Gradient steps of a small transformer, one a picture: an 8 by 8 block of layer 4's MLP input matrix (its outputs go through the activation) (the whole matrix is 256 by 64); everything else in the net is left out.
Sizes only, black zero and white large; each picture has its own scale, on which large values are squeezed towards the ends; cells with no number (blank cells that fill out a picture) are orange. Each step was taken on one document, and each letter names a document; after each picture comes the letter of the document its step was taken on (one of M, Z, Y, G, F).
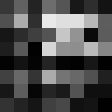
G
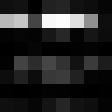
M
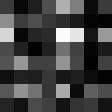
G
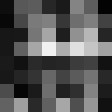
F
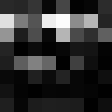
M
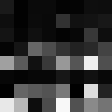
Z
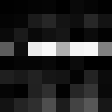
F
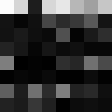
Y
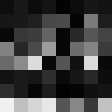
Z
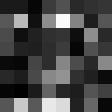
M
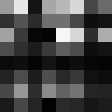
G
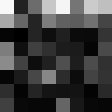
Y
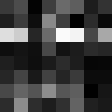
G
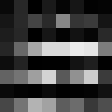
F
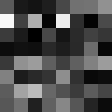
M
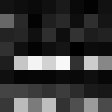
Z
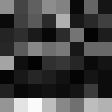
Z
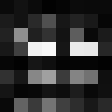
F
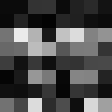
F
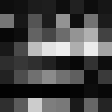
Z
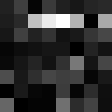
M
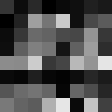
Z
